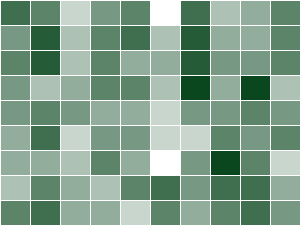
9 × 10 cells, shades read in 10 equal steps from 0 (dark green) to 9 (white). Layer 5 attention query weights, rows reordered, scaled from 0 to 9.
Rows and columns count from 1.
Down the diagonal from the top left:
2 1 6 3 5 7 4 2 2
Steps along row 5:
down up up same up down same down up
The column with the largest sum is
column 6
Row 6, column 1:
5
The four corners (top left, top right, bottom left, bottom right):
2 3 3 4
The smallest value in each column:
2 1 4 3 2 2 0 0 0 3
